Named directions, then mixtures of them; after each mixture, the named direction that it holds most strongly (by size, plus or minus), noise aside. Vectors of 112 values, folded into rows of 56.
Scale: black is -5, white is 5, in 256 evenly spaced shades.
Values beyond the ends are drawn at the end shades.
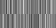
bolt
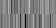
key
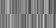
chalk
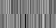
key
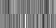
key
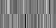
chalk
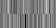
key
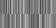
bolt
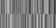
chalk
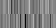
key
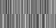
bolt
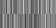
bolt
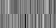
chalk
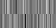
bolt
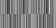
chalk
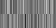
bolt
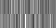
key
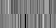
key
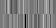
key
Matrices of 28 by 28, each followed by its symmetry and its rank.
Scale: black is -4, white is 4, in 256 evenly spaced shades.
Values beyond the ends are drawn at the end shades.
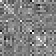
symmetric, rank five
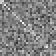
symmetric, full rank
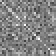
symmetric, rank five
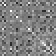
symmetric, rank five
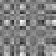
symmetric, rank two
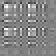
symmetric, rank two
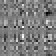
neither, rank three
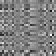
neither, rank two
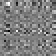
neither, rank three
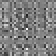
neither, rank three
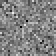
symmetric, full rank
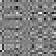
neither, rank three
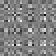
symmetric, rank two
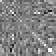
symmetric, rank five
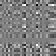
neither, rank two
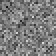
symmetric, full rank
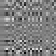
neither, rank two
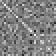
symmetric, rank five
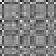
symmetric, rank two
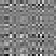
neither, rank two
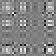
symmetric, rank two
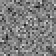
symmetric, full rank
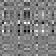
neither, rank two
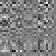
neither, rank three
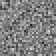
symmetric, full rank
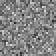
symmetric, full rank
